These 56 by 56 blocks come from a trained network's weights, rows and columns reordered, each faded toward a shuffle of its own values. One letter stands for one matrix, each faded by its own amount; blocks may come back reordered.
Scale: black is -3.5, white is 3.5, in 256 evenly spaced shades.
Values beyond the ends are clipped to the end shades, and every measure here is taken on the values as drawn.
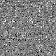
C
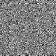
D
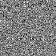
D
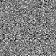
D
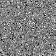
C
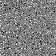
C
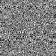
D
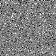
C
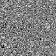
D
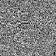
D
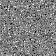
C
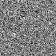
D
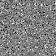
C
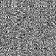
D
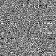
D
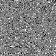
C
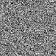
D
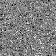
C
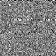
D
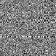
D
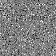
C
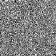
D
